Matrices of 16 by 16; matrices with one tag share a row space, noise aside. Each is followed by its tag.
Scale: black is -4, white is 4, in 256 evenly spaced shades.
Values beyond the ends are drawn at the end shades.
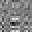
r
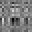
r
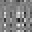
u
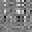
u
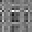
r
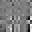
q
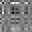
r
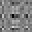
r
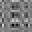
r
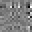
q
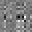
u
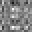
r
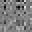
u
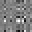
u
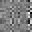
q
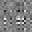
u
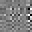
q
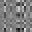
u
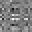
r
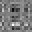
r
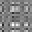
r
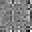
q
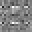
r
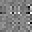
q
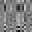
u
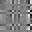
q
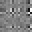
q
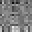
r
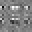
r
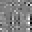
q
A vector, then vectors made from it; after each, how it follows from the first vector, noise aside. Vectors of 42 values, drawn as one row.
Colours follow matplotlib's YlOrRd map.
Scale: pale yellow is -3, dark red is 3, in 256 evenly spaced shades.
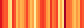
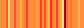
partly zeroed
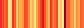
copied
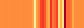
partly zeroed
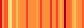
partly zeroed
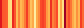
copied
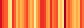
copied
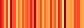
sign-scrambled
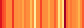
partly zeroed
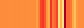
partly zeroed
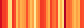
copied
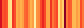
copied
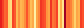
copied
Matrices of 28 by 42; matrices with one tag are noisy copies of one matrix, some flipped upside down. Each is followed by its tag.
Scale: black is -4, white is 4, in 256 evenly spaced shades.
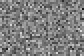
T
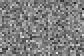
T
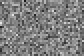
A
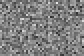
T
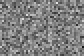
T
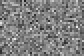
A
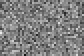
A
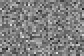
T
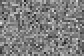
A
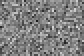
A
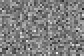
T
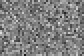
A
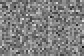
T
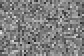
A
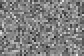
A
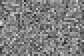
A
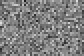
A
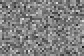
T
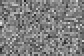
A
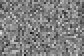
A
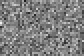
A
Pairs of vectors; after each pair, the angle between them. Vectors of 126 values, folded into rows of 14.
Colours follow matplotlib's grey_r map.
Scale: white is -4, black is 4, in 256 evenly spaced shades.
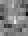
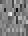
orthogonal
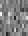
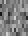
nearly opposite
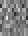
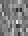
orthogonal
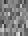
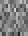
partly opposed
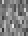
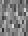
nearly parallel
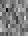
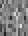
partly opposed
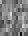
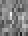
nearly parallel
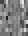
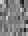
nearly opposite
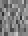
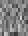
nearly opposite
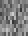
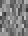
orthogonal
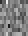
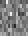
partly aligned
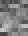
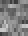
nearly parallel
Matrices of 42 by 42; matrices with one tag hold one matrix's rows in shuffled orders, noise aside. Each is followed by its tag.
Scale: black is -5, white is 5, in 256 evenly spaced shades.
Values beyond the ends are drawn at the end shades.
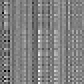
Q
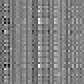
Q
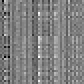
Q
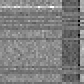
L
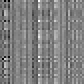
Q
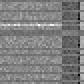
L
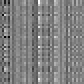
Q
